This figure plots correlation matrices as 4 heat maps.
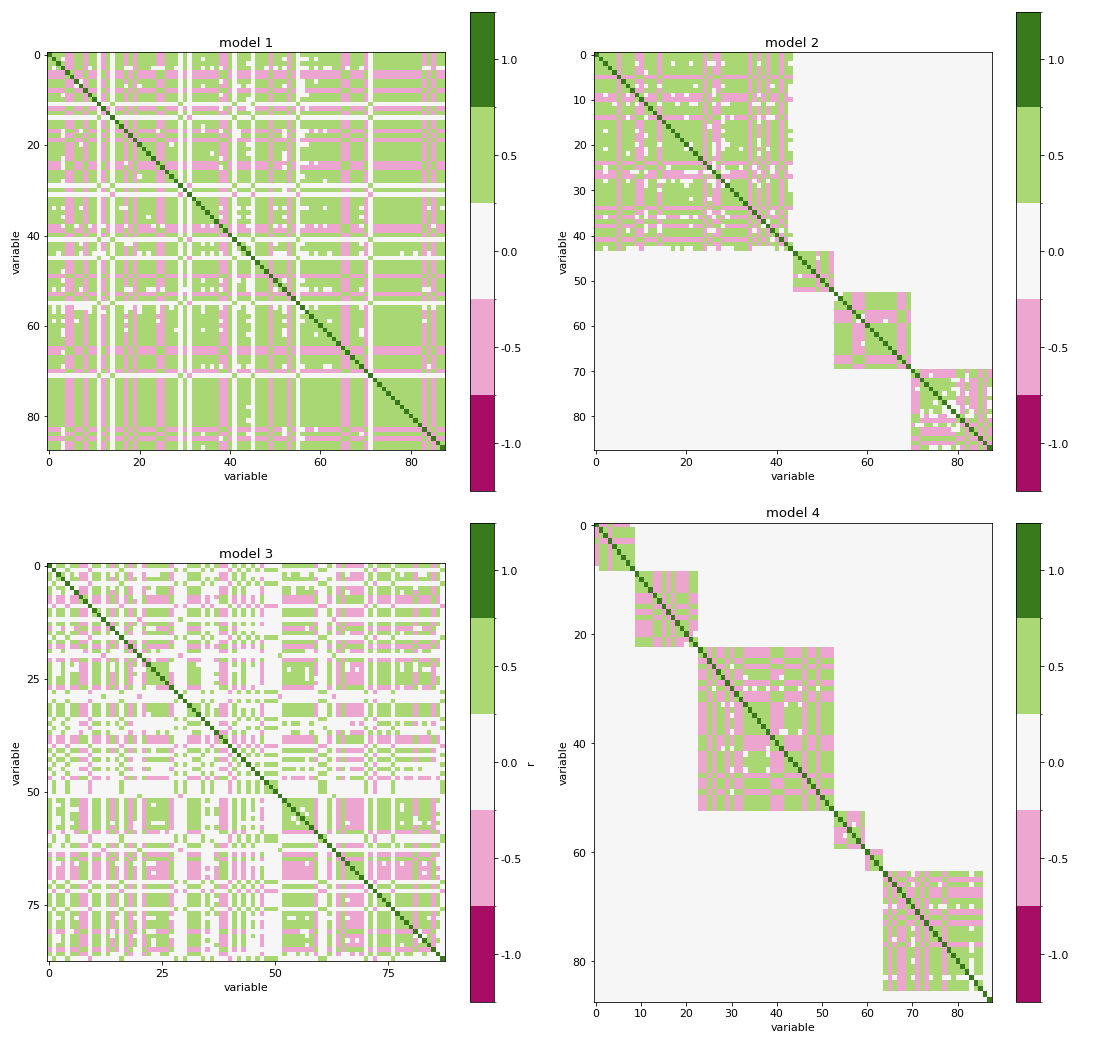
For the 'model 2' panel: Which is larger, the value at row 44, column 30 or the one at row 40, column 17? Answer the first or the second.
the second
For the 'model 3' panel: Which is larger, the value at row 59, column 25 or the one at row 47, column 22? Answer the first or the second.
the first
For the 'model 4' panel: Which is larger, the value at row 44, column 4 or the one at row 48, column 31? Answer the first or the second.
the first
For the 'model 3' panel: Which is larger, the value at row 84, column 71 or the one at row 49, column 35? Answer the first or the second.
the first
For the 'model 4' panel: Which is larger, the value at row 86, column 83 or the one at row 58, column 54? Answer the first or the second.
the first
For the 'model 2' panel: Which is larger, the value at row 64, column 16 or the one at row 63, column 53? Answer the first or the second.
the second
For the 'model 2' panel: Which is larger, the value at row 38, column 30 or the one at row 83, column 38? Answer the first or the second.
the second
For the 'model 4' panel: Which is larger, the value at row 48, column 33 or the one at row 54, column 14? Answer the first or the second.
the first
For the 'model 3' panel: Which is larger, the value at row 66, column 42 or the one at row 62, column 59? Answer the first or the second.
the first
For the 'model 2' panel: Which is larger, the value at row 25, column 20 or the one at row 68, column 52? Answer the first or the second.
the first
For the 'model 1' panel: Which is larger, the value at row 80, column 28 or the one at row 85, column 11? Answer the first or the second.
the first
